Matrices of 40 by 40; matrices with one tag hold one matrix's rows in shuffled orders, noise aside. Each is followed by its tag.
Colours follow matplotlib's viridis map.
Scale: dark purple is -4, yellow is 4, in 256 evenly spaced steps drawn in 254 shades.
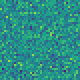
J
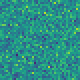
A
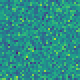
A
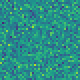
J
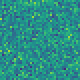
J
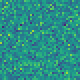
J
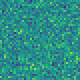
J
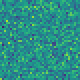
J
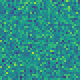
J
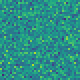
J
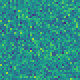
J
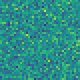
A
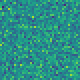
J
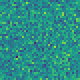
A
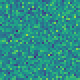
A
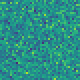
A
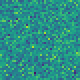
A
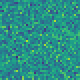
A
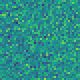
A
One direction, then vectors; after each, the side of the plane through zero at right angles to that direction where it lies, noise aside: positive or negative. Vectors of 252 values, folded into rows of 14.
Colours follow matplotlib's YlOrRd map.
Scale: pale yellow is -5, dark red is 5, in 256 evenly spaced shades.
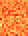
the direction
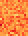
negative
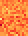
negative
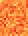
negative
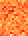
positive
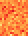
positive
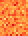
positive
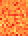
positive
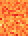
positive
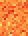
positive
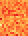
positive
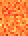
positive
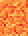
negative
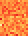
positive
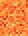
negative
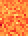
negative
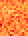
negative
